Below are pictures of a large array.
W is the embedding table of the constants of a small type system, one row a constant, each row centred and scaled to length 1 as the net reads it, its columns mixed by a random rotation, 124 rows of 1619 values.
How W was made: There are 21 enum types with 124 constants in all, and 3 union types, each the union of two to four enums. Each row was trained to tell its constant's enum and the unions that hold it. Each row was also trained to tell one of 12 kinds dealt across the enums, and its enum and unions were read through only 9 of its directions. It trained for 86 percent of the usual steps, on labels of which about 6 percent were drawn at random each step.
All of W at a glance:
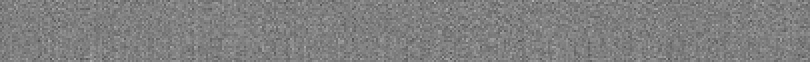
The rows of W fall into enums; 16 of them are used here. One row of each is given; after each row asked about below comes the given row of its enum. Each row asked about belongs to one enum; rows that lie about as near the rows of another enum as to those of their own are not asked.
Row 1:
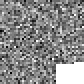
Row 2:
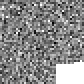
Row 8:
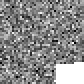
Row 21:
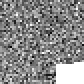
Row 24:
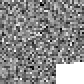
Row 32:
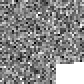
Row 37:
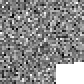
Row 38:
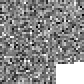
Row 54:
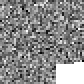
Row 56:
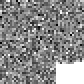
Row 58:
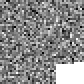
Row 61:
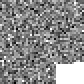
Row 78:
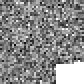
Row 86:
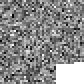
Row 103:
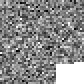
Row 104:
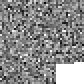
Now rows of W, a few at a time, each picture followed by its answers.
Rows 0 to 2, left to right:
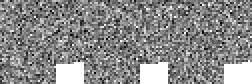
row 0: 2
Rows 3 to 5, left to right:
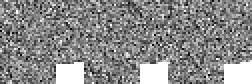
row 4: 61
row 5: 56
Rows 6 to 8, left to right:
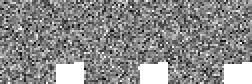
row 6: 32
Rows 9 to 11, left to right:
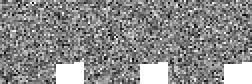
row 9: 37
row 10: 38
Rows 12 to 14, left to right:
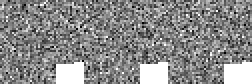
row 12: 54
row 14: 104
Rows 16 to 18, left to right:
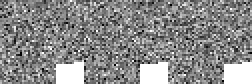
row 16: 61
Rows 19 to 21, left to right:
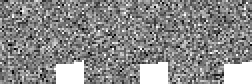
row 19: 78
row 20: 8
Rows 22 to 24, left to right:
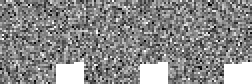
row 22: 61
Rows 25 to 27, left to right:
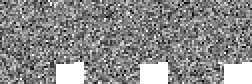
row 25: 32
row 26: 54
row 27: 86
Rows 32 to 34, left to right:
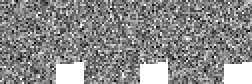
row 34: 103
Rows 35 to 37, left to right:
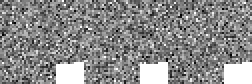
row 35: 21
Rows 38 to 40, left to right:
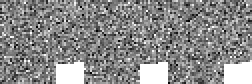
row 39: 58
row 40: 56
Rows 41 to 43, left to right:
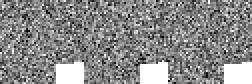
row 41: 8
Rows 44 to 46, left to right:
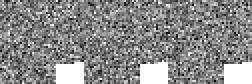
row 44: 8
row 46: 1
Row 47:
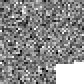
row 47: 78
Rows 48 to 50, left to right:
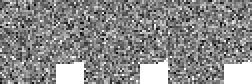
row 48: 32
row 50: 58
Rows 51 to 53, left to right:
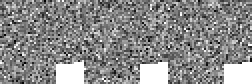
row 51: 21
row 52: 37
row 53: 54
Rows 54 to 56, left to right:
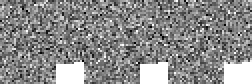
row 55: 54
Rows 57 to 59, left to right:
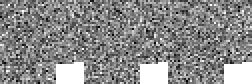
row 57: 38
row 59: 1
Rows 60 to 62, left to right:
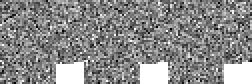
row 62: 8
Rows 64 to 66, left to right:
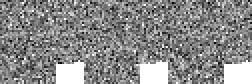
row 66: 32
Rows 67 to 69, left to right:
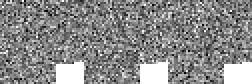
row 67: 1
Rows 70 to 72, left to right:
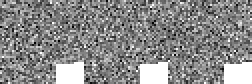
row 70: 32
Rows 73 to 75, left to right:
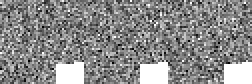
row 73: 104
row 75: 58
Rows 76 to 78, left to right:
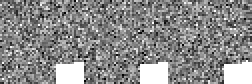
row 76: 2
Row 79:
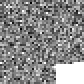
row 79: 2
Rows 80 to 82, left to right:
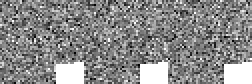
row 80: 78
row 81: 37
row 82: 37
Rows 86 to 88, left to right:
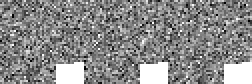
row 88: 56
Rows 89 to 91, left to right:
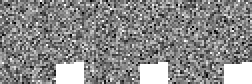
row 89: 21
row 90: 8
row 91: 104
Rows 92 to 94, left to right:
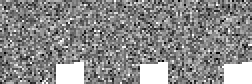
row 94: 2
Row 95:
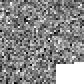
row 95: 1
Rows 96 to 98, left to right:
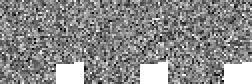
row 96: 37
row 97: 61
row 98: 21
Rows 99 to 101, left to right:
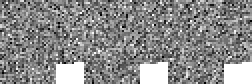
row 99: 1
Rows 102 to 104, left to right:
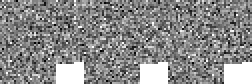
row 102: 61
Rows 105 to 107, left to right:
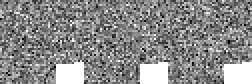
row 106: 8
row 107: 78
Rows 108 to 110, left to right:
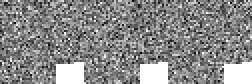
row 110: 2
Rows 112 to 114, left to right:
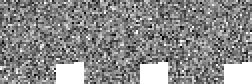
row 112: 58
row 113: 54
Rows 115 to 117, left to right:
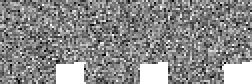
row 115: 1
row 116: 21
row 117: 78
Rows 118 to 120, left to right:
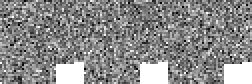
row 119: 21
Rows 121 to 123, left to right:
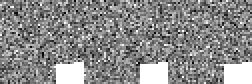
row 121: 2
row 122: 54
